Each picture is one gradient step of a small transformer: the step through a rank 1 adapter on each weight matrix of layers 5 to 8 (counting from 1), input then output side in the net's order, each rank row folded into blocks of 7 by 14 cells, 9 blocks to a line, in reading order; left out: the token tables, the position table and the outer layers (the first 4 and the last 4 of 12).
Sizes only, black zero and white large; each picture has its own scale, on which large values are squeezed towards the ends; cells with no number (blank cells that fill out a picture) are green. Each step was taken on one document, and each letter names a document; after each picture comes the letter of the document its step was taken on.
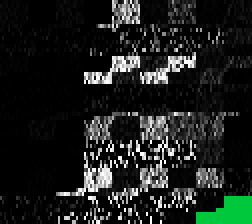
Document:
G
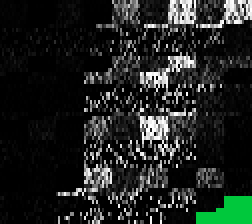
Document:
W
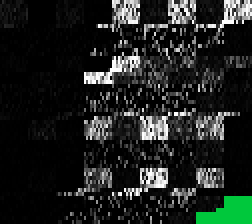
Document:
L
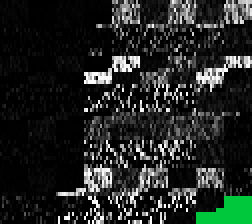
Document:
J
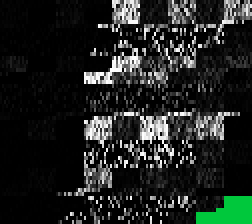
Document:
L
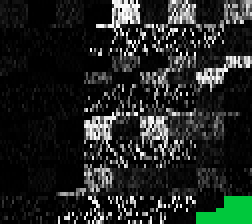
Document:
J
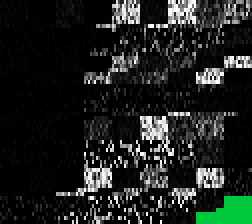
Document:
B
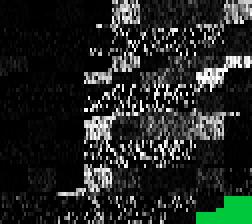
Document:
J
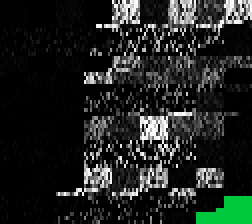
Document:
W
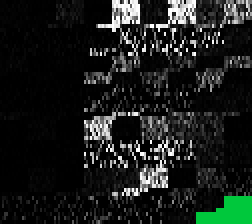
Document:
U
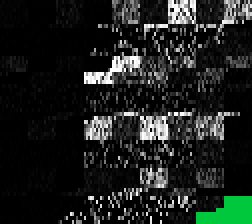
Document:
L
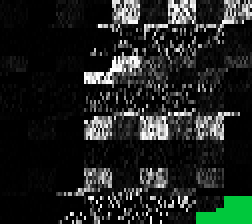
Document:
L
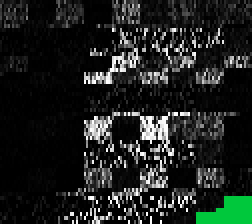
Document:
B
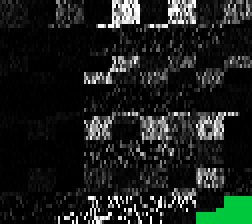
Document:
B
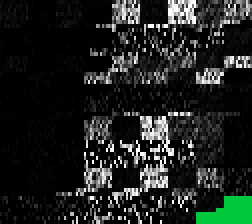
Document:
B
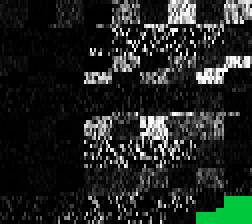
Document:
J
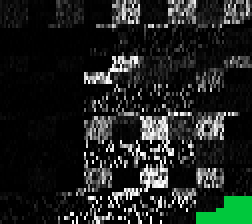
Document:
B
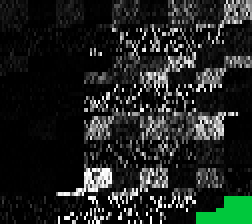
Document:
G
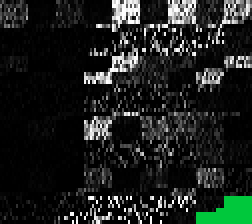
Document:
B
